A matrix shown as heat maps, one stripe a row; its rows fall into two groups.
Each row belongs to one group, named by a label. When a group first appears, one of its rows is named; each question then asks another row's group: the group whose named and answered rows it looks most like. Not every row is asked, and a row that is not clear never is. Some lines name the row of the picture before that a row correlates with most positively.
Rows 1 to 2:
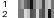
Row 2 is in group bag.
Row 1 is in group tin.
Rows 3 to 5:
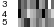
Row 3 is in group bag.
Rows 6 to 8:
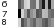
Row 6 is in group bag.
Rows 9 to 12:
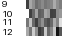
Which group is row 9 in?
tin
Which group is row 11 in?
tin
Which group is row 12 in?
bag
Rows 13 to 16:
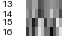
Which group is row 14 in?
bag
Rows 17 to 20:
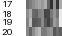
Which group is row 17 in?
bag
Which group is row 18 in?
tin
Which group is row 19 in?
tin
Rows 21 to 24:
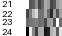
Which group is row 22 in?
bag
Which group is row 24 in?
tin
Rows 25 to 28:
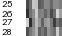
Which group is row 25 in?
bag
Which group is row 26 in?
bag
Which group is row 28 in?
bag
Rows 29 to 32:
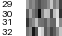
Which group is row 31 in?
bag
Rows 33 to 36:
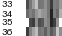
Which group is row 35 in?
tin
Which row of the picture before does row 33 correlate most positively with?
31
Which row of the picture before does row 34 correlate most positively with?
32
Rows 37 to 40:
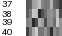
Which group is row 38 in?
bag
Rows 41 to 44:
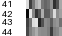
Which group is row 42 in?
tin
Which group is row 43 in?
bag
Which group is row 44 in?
bag
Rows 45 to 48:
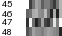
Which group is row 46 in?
bag
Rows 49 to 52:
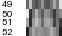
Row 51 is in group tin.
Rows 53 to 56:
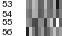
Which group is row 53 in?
bag
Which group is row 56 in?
tin
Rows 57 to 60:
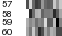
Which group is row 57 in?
tin
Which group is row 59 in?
bag
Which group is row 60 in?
bag
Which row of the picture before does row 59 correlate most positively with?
53
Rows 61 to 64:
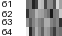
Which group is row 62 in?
bag
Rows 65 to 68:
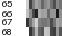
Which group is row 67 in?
bag
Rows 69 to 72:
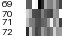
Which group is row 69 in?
bag
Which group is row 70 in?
tin
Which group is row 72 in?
tin
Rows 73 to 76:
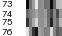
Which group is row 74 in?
bag
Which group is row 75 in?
bag
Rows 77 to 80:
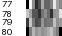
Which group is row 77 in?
tin
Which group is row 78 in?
tin
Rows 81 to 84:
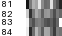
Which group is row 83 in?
tin
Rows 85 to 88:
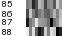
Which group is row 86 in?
tin
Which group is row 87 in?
bag
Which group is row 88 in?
bag
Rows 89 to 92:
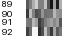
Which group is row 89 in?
bag
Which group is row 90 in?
tin
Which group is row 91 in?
bag
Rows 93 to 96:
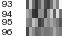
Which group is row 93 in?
tin
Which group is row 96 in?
tin
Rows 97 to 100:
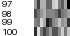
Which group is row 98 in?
bag
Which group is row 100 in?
tin
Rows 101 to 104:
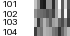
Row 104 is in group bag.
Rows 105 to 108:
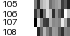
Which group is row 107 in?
tin
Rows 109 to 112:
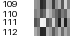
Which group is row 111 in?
bag
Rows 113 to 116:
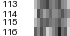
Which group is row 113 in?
tin
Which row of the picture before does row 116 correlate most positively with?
110
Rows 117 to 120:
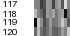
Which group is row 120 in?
tin
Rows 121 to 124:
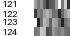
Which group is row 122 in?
bag
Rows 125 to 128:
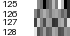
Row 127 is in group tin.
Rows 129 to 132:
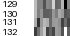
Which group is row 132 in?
bag
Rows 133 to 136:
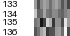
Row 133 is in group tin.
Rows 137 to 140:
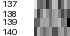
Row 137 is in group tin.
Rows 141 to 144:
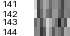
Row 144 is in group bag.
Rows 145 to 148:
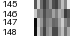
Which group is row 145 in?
tin
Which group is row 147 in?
tin
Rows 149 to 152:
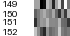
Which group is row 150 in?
bag
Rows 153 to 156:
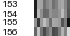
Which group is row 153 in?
tin
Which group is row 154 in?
tin
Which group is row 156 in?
tin
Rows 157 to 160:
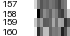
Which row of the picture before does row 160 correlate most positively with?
155
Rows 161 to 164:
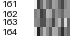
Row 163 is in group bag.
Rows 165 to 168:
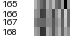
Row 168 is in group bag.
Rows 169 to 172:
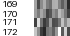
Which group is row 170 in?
bag
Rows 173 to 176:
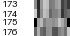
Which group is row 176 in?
tin
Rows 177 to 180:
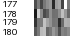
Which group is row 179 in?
bag
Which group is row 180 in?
bag
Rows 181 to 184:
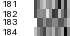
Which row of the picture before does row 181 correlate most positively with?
180
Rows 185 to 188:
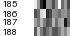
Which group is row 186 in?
bag
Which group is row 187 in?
bag
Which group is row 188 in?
tin
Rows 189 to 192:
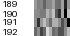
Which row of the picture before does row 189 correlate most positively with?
187
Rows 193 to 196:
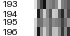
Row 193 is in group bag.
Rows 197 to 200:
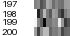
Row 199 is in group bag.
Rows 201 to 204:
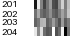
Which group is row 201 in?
tin
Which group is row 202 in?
tin
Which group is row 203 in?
bag
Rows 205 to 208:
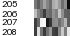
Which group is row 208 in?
tin
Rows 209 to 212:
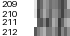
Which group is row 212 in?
bag
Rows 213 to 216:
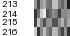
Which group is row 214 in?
bag
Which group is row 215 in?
tin
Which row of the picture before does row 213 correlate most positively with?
210
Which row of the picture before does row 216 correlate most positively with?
210
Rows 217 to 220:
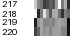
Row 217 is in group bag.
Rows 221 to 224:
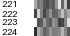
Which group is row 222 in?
tin
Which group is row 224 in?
tin
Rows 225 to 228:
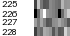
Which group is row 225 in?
tin
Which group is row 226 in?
bag
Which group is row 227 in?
bag
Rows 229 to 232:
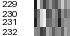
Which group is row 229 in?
tin
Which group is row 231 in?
bag
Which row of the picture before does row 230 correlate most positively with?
226
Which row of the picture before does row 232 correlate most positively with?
228
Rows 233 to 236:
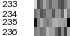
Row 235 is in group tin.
